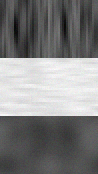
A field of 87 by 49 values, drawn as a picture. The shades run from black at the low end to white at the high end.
The table splits into 3 rows of 1 panel. Panel 1,1: low, streaked downward. Panel 2,1: very high, streaked across, faint in contrast. Panel 3,1: low, smooth, faint in contrast.
